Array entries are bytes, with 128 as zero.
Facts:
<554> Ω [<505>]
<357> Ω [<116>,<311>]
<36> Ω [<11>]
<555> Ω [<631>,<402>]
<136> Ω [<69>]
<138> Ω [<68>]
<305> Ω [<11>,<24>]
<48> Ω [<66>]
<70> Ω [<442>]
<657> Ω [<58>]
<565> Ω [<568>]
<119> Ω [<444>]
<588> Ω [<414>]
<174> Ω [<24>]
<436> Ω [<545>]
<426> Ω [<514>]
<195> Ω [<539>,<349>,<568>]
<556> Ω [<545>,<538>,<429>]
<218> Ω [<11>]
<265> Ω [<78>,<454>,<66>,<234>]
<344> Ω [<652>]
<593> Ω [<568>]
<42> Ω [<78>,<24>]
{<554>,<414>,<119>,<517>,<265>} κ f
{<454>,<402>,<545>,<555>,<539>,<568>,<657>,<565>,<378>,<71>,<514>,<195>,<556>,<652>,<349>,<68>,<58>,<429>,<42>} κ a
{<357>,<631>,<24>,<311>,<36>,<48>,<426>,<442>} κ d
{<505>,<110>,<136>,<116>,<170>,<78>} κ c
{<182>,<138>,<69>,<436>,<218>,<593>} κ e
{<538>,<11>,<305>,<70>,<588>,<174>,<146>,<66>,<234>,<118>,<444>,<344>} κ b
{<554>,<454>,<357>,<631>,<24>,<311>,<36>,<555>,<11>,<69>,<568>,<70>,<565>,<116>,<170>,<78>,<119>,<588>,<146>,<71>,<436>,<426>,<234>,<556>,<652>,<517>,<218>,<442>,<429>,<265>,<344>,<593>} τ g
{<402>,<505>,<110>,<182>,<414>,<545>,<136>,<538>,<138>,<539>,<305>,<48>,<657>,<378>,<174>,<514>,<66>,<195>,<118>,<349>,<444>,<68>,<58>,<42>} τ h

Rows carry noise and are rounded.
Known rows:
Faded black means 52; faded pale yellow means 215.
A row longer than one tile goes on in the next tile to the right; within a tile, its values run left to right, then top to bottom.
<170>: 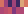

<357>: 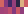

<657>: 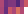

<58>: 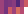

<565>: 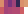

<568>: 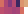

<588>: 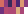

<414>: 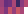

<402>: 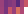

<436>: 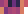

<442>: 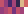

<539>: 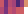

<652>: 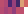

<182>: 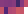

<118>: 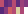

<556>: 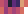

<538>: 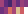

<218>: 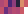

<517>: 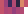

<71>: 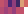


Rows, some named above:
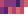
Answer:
<42>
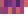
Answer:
<110>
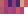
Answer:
<555>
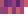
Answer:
<505>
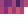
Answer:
<414>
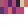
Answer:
<24>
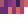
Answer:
<48>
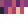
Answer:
<66>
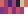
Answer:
<36>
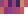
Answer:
<69>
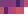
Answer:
<182>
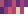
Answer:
<444>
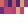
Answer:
<146>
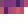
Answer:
<138>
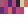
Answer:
<24>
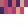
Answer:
<11>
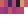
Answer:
<265>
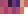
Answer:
<429>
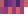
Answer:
<136>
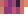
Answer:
<593>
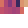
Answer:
<568>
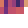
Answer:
<195>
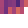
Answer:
<378>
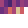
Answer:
<538>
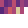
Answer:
<444>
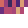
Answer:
<146>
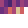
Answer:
<538>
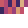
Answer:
<234>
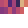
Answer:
<454>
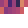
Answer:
<69>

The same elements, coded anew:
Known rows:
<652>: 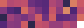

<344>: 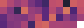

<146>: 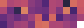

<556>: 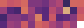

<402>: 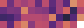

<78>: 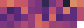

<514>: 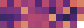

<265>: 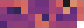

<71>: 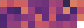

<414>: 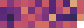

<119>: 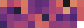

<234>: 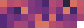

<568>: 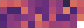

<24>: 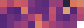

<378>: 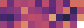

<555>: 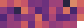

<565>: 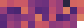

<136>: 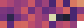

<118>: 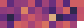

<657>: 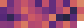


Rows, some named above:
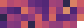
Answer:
<652>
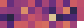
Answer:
<538>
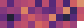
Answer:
<48>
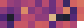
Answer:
<182>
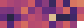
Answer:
<110>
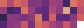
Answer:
<429>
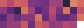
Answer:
<555>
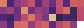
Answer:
<444>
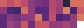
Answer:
<565>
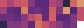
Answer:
<357>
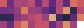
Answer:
<545>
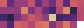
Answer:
<538>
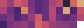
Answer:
<426>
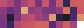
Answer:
<138>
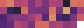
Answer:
<69>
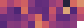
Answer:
<36>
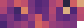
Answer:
<426>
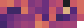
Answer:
<436>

